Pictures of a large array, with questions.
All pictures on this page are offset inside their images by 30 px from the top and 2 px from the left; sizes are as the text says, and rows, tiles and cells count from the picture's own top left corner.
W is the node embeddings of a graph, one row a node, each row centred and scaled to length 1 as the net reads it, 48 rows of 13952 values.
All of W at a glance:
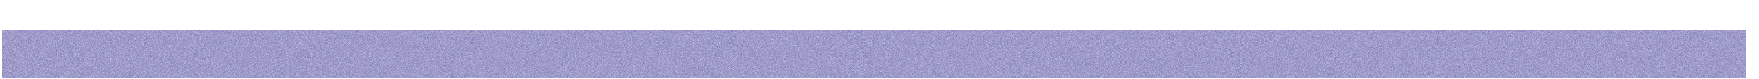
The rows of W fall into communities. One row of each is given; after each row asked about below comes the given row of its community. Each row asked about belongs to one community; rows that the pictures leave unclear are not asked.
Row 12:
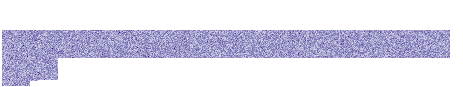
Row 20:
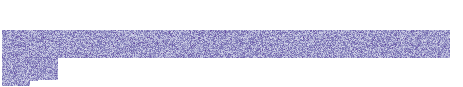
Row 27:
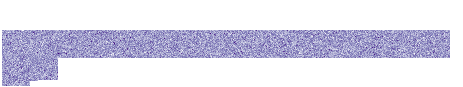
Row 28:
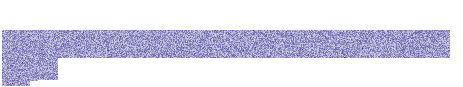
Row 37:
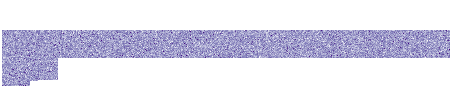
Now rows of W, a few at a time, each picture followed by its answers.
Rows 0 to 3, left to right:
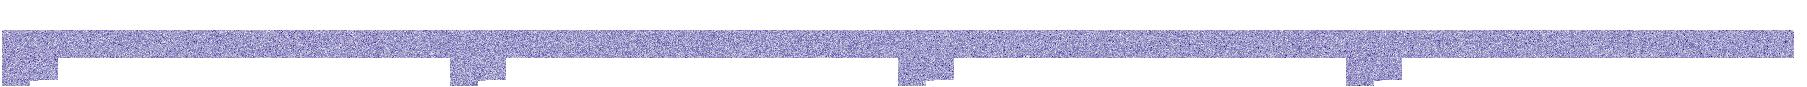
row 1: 12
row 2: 28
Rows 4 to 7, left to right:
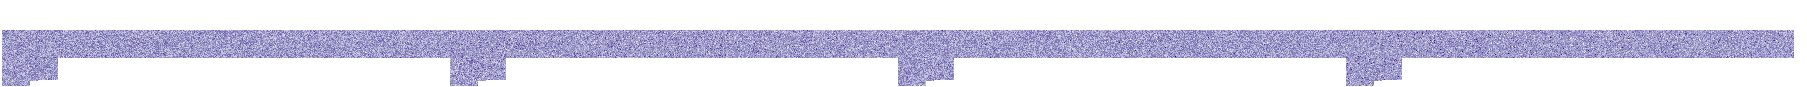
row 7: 37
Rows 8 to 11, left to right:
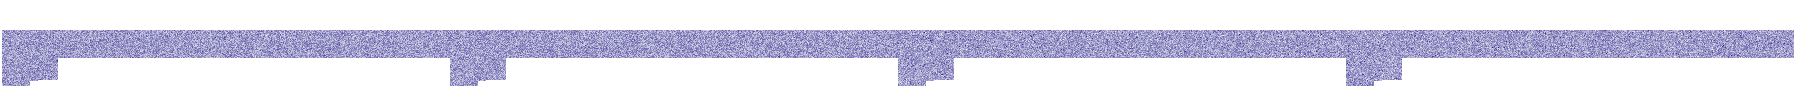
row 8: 37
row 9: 12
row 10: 12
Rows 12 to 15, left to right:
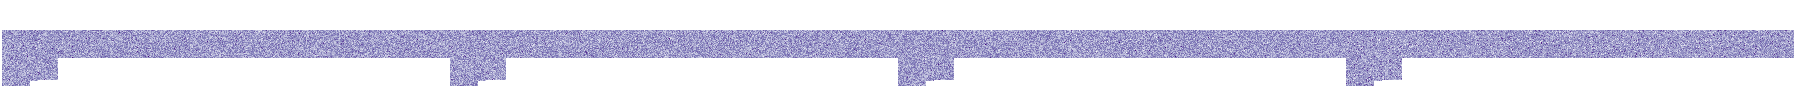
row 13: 12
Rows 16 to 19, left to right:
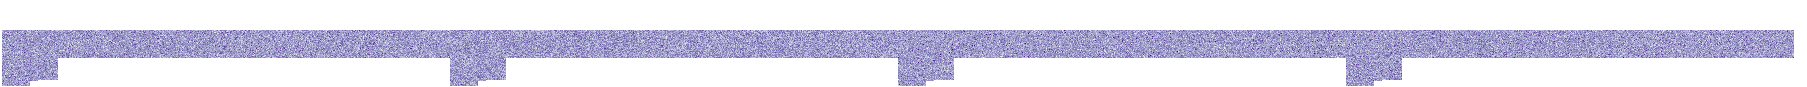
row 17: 37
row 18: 28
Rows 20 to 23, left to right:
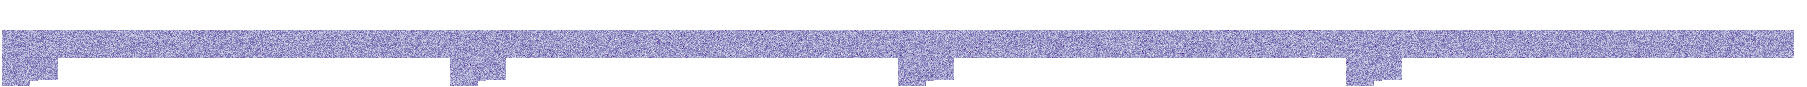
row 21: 12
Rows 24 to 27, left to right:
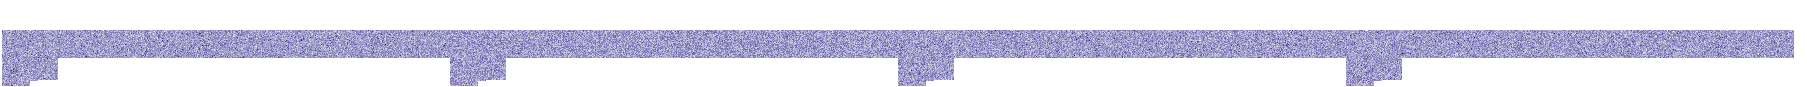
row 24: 20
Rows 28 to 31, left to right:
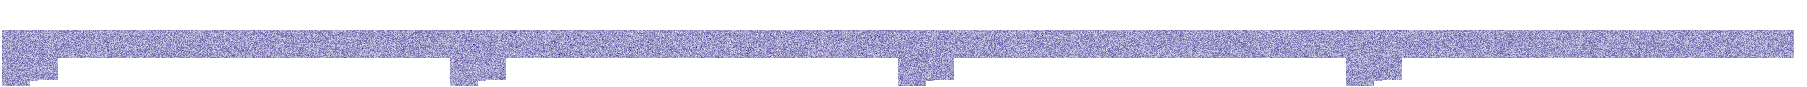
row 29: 28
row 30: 20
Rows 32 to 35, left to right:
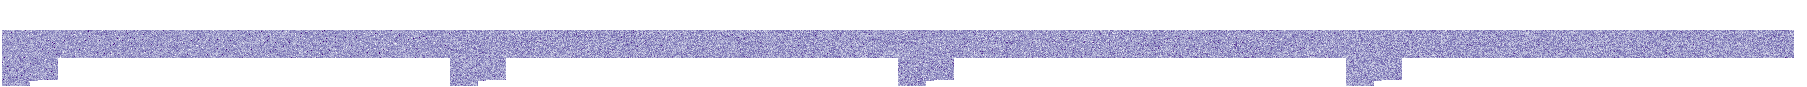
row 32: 27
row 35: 27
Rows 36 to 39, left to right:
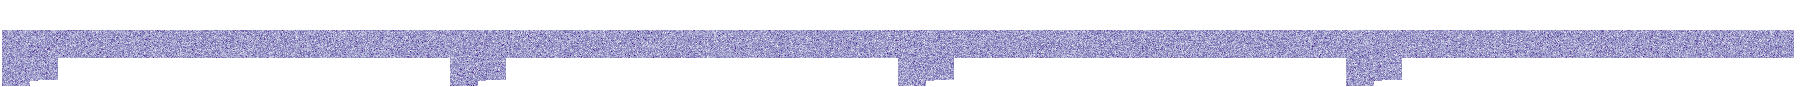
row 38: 20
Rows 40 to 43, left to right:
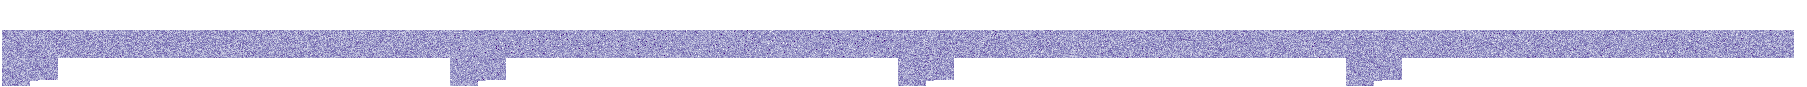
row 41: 27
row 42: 20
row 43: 20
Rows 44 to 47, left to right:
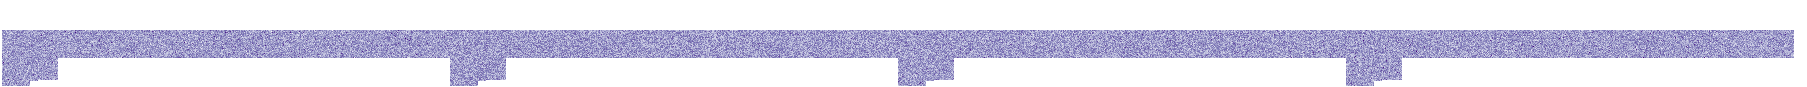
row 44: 20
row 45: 37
